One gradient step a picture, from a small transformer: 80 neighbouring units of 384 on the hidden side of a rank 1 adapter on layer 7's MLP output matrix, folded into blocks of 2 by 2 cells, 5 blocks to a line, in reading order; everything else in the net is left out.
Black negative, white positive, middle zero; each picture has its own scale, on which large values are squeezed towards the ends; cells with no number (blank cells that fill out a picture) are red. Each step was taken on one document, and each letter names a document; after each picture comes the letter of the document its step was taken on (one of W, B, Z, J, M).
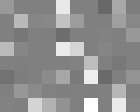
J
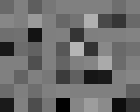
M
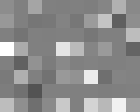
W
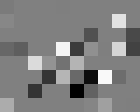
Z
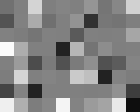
W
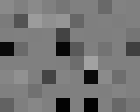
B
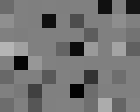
Z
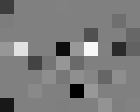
Z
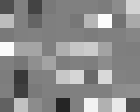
M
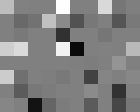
J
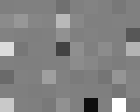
B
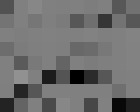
M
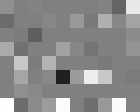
W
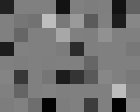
J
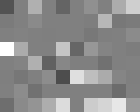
W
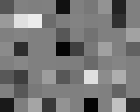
B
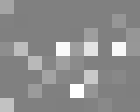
Z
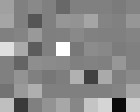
M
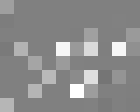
Z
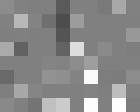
B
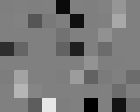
J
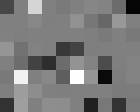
W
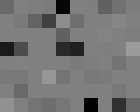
J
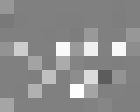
Z
